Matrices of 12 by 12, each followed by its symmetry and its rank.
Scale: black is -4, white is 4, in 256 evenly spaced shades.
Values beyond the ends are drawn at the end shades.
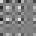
symmetric, rank one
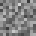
neither, full rank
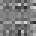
neither, rank two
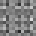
antisymmetric, rank two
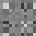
symmetric, rank two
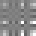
symmetric, rank one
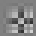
symmetric, rank one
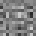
neither, rank two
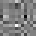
antisymmetric, rank two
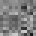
neither, rank two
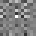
neither, rank two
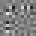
antisymmetric, rank two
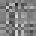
neither, rank two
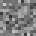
neither, full rank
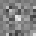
symmetric, rank two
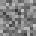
neither, full rank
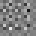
antisymmetric, rank two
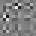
antisymmetric, rank two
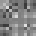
symmetric, rank two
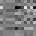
neither, rank two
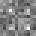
symmetric, rank two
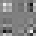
symmetric, rank one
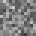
neither, full rank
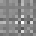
symmetric, rank two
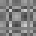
symmetric, rank one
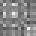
symmetric, rank two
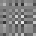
symmetric, rank one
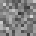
neither, full rank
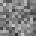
neither, full rank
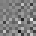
antisymmetric, rank two
